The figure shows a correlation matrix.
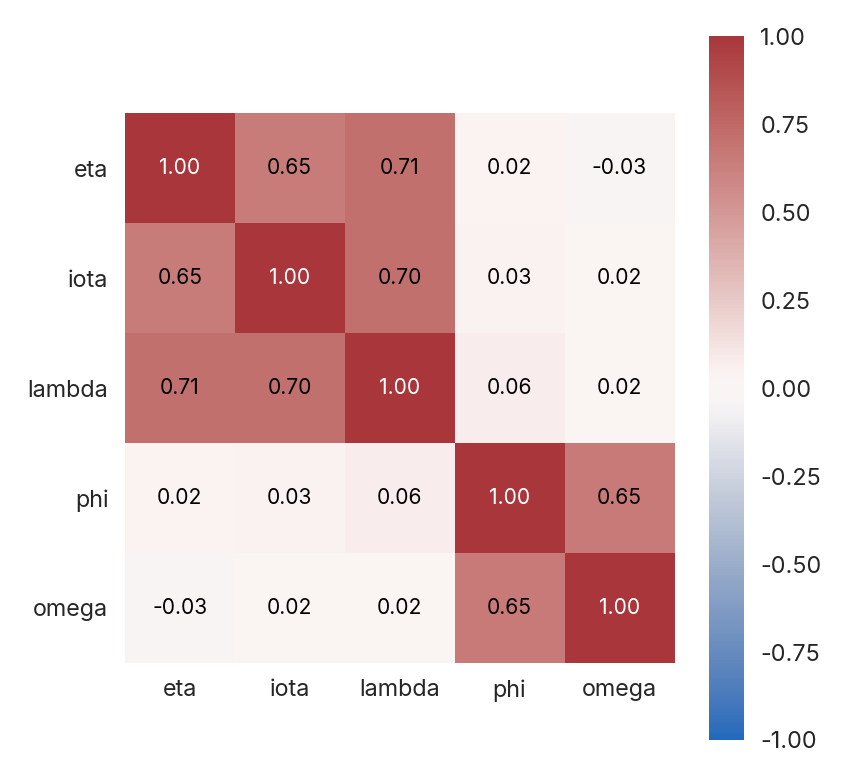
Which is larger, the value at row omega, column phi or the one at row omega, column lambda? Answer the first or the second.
the first
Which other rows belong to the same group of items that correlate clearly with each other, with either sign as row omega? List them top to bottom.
phi
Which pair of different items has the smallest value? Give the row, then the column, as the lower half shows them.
omega, eta
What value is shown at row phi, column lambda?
0.06
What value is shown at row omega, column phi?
0.65
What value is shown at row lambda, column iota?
0.70
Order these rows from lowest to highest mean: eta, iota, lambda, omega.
omega, eta, iota, lambda
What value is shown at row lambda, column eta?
0.71
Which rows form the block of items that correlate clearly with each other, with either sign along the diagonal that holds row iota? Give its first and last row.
eta to lambda
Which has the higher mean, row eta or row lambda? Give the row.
lambda
